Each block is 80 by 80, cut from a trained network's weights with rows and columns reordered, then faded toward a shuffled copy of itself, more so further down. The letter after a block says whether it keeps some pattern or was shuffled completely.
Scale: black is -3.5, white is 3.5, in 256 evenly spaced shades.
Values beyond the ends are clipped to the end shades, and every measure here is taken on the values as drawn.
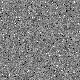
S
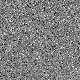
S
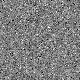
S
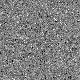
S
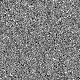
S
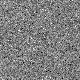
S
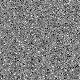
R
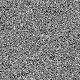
R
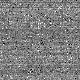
R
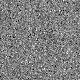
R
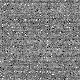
R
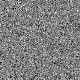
R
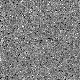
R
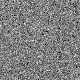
S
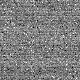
R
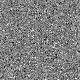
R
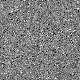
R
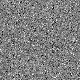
R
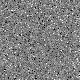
S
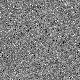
S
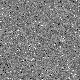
S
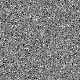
R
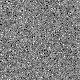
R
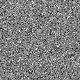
R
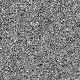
R
